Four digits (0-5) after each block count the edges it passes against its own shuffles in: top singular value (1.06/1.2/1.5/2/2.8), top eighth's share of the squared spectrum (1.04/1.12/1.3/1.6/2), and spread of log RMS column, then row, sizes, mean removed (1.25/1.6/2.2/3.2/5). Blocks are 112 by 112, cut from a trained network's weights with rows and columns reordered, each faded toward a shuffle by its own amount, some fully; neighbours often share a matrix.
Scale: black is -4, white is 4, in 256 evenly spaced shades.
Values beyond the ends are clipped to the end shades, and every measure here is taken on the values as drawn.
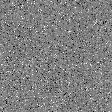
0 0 0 0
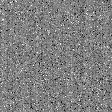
2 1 0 0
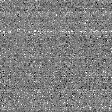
3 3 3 1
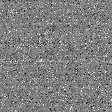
2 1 1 0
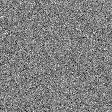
0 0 0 0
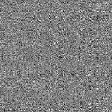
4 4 3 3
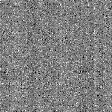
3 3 0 2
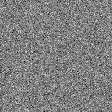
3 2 0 1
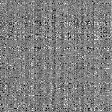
4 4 1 4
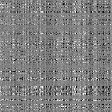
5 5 2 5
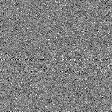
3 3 1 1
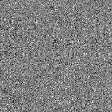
3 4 2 2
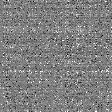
3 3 3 1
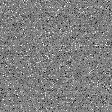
2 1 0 0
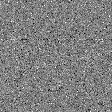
2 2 0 1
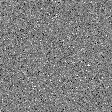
0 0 0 0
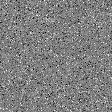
0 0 0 0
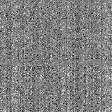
3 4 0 3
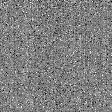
2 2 0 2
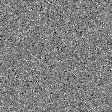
0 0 0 0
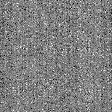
3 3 0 2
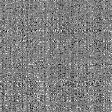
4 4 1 3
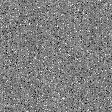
1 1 0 0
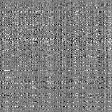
4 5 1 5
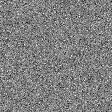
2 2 0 0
